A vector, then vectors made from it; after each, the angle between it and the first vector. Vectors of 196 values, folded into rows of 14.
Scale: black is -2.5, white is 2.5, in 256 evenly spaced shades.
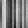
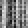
nearly parallel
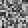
orthogonal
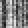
nearly opposite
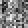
partly opposed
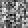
partly aligned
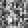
partly opposed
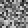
orthogonal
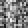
partly opposed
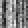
nearly opposite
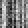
nearly parallel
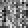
partly opposed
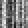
nearly parallel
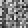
partly opposed
